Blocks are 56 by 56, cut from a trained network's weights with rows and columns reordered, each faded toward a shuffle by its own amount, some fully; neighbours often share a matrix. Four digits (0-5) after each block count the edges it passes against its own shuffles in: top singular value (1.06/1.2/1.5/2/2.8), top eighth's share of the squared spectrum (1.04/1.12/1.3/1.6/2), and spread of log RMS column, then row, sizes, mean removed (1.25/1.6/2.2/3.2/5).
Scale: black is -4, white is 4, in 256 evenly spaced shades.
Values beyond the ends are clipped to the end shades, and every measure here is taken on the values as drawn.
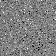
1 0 0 0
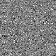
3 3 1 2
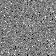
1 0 0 0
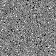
0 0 0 0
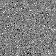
2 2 0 1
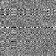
4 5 1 3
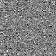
3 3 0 1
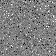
1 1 0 0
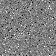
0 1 0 0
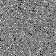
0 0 0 0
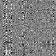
3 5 3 2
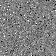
0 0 0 0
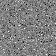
2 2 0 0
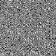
3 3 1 2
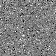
0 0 0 0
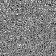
2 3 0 1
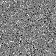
0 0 0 0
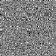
3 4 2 2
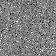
0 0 0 0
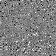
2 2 0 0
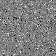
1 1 0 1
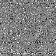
3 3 0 2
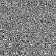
3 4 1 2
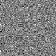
3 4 1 2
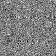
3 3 0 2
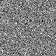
2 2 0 1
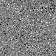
0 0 0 0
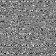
3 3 0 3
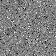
0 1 0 0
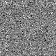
2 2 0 0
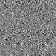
3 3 1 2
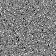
2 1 0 0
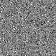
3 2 0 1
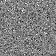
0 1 0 0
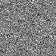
2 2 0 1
